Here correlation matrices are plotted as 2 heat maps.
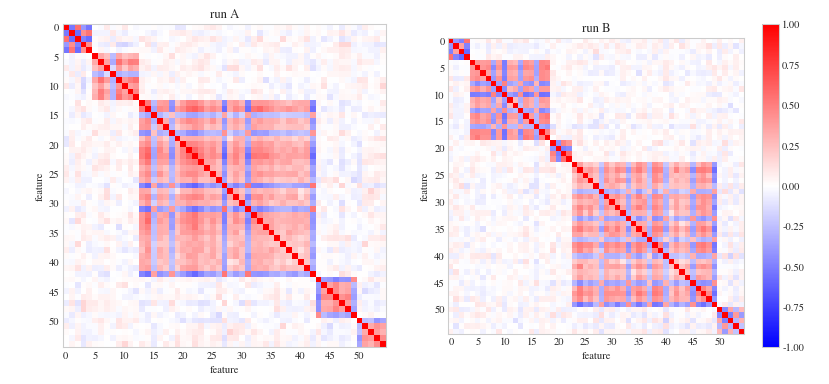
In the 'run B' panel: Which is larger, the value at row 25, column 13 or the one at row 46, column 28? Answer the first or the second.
the first
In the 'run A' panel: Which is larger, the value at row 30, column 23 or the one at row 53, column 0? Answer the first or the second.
the first
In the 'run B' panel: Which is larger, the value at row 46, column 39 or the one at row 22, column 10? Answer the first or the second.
the first
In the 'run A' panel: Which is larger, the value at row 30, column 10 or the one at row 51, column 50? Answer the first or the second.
the first
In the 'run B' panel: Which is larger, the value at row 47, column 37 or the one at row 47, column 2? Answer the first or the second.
the second
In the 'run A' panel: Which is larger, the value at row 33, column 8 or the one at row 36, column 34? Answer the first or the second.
the second
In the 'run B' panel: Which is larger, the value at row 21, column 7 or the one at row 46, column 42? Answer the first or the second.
the second
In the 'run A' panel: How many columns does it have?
55
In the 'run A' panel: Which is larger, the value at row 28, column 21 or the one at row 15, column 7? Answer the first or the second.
the first
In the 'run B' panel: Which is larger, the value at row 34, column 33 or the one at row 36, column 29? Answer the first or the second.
the second
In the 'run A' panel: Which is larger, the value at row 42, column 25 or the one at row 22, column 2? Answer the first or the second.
the second
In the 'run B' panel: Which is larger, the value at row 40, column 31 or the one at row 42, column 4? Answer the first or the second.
the second
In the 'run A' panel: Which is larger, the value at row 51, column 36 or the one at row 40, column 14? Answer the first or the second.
the second
